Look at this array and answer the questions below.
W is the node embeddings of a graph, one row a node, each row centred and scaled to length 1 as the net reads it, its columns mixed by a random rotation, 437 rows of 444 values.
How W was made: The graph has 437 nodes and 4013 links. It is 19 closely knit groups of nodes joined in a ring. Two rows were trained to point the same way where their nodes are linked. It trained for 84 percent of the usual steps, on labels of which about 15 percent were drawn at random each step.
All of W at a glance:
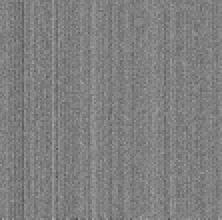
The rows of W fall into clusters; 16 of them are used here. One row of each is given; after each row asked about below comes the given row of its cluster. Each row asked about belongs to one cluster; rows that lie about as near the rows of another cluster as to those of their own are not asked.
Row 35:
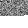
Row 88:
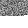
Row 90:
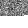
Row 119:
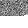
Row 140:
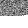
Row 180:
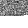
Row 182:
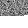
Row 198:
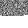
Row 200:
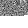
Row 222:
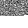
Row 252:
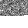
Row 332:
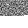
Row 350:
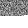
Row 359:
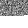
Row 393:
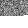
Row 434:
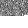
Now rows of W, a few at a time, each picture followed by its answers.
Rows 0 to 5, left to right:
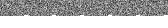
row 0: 332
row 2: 200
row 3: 434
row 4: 182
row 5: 393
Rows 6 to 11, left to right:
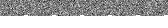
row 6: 200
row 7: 180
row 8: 198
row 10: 359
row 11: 198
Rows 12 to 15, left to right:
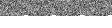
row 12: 350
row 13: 252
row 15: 180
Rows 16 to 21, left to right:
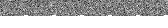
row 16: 198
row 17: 140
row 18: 350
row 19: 350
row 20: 434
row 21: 35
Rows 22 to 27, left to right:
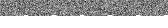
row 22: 359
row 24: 198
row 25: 35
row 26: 88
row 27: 359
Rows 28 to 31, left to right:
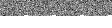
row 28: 88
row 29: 140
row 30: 119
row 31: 393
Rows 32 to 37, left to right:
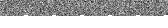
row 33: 200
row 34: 222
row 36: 198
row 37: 35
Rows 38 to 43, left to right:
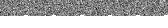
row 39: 35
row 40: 222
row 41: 88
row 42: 359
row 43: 200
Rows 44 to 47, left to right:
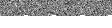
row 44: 198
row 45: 393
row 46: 252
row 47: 88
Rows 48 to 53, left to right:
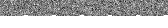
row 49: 393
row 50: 35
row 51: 90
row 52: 222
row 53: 35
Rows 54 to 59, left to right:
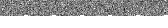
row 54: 222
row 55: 180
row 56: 332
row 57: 332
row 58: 434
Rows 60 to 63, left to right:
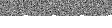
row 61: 222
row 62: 222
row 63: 140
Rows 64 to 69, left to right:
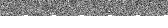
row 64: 350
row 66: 140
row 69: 350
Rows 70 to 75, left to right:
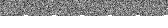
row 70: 198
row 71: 200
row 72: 350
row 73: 140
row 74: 393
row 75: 140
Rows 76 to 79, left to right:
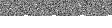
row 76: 332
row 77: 332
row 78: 140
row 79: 198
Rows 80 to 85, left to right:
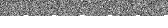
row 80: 393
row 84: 90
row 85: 252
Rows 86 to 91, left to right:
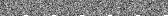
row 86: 182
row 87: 222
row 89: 434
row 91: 252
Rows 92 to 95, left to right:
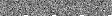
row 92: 88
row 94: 252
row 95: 88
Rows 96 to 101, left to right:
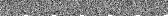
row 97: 393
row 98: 198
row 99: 434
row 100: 140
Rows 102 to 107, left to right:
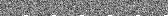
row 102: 180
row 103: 180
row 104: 200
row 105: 182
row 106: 140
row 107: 88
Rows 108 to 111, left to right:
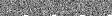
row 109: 434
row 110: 90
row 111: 88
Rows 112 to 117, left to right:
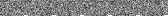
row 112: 332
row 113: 182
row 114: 434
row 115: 180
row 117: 140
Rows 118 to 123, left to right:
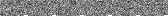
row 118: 252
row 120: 140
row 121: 180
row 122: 180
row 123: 359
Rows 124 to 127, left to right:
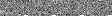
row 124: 350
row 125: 35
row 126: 180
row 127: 180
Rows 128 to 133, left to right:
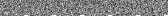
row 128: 222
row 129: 198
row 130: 182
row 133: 434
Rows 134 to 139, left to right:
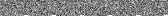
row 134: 359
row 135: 393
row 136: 350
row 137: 35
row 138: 200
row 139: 198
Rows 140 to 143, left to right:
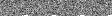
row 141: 393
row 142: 119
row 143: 140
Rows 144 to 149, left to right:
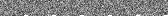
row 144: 222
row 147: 200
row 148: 434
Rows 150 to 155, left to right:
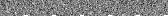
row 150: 182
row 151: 182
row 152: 332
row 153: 222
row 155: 359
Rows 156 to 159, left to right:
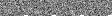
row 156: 198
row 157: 35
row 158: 434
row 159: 182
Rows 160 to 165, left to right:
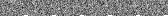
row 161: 182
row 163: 140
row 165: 332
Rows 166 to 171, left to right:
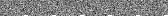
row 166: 332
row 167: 393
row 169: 88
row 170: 198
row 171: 119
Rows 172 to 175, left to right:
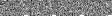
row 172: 119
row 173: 198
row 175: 350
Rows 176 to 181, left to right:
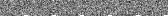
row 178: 180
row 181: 88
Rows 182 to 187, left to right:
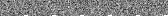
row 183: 119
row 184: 222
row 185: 182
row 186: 182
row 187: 359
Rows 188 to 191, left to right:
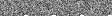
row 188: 222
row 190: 222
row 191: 182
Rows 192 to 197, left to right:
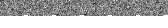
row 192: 182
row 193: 359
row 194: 252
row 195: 252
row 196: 119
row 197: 35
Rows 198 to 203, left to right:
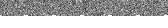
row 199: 350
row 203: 222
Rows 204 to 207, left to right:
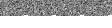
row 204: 180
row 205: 182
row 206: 332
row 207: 119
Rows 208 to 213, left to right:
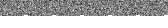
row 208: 198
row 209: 222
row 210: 88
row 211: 182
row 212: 182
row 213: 119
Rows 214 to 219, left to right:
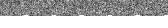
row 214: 140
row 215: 198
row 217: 359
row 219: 90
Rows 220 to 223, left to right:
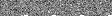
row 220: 119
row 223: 434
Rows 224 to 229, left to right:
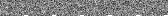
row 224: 350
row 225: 434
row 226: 350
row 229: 88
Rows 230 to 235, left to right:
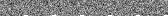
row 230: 252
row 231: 140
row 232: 140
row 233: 90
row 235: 35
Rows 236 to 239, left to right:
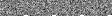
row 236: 35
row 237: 198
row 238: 35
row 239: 35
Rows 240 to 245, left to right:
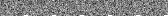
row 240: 182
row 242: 393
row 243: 252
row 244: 140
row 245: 88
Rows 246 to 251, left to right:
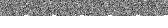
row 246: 434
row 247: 434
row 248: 350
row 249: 140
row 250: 434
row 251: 359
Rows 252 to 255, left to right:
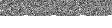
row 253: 393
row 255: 88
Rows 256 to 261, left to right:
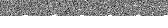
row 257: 140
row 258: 88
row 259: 119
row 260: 140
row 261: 88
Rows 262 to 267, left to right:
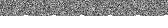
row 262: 359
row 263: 200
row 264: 222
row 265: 252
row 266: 350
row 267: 222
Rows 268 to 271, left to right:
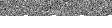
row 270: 350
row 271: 222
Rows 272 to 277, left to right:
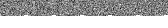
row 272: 88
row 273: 200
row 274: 198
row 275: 332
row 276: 332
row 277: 359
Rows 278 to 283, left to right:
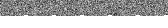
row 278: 88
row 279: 180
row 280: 252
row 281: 222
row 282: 35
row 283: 359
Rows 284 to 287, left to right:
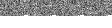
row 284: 200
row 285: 140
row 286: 140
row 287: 90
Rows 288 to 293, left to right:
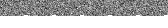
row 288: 393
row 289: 180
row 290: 332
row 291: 200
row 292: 252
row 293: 88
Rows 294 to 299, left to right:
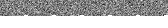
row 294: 332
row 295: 35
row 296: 359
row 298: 222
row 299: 119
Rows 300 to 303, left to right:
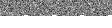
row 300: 350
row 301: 332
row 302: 88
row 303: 182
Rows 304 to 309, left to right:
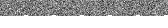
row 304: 332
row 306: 35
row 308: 180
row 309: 359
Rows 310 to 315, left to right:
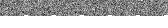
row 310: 90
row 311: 35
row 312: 393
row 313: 252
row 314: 359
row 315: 119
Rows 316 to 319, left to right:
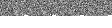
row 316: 434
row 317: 434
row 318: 359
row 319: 393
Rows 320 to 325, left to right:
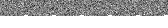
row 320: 222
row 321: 350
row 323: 180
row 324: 200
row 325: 198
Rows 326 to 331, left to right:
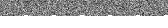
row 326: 198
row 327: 393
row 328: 180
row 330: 90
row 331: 222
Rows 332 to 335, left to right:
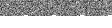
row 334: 119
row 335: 198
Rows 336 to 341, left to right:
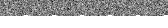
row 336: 182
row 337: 393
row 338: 90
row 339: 182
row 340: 35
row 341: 90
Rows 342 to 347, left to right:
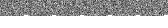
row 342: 434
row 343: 198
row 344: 200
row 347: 434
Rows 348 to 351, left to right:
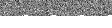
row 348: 198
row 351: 35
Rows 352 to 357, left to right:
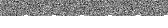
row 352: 180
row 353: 359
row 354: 222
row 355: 119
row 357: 88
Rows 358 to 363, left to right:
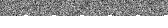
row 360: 198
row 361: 182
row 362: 222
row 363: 252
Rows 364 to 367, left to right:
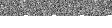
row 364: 200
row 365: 434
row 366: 140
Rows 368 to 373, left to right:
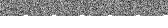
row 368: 35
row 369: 434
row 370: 180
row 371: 90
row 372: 180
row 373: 393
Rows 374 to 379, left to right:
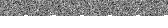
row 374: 222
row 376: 140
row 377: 182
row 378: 119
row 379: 180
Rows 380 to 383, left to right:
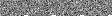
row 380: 88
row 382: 119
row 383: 222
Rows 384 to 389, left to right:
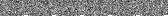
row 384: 180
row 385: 140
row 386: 88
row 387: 35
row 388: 119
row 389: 140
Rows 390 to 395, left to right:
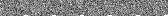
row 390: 35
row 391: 198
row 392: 200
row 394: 393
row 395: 434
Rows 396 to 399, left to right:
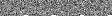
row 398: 222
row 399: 35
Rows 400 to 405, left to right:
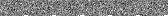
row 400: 90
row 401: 200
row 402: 119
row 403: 359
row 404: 252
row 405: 332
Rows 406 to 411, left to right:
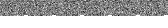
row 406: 359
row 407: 359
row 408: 180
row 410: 35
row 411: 393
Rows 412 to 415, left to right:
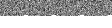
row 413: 35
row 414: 140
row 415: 393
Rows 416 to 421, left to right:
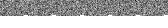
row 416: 35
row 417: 180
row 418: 119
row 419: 222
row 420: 393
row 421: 198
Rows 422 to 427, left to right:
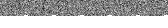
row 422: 359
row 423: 35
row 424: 140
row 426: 359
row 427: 180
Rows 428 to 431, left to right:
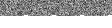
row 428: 182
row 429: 393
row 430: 198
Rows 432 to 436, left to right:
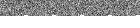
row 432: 252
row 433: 350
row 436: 359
